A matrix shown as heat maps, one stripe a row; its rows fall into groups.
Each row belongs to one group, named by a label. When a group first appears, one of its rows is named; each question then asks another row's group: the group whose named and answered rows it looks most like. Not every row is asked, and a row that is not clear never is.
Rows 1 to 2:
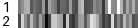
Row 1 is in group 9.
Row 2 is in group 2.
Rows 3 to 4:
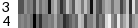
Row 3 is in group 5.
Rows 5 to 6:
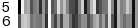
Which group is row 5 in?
9
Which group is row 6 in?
9
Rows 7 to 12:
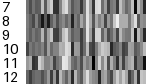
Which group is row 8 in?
5
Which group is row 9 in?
2
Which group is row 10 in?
2
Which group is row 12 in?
5
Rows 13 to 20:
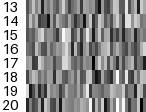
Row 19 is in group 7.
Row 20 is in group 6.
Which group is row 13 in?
5
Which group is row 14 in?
9
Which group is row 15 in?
2
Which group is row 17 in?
2
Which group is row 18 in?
9
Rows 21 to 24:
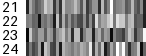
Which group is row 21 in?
6
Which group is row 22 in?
6
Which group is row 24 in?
6
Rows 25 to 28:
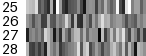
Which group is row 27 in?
6
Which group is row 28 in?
7
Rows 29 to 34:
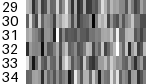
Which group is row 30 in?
2
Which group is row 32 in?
5
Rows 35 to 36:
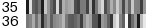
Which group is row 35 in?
6
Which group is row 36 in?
5
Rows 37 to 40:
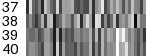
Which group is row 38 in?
2
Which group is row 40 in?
6
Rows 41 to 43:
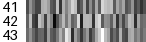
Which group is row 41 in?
6
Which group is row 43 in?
2
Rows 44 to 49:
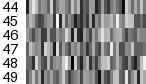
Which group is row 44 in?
9
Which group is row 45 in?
6
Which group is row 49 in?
5
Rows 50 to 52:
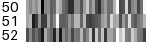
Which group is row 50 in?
5
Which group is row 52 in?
6
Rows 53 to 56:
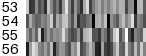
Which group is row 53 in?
7
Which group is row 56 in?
9
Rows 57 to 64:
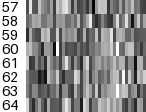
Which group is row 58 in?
9
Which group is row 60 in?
6
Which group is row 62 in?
7
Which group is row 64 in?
7
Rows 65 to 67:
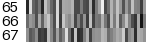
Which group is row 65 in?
6
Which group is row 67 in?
7
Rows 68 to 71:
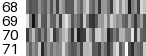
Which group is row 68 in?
5
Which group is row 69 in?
7
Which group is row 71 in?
5
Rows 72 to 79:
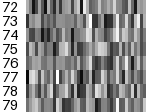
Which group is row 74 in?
5
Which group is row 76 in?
9
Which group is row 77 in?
9
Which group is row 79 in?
9
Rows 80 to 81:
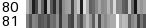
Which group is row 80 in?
7
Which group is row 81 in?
5
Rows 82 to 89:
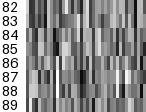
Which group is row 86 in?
6
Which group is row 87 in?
9
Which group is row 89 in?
2
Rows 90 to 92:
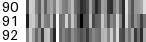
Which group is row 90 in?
9
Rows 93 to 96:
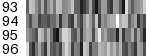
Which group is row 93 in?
9
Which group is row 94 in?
5
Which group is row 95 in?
2
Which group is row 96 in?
7
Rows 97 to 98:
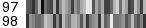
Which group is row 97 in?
5
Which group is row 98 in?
6
